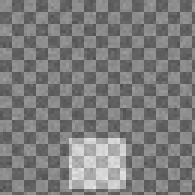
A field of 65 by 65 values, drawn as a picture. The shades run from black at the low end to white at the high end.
On average the colour sits 50% of the way up the scale. An odd patch, higher than its surroundings, sits in the bottom middle. The halves do not mirror each other. The ninth with the highest average is the bottom middle.
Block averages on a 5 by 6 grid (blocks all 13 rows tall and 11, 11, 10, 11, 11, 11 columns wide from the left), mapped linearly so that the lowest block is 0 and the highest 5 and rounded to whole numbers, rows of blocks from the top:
0 0 0 0 0 0 / 0 0 0 0 0 0 / 0 0 0 0 0 0 / 0 0 3 3 0 0 / 0 0 5 5 0 0
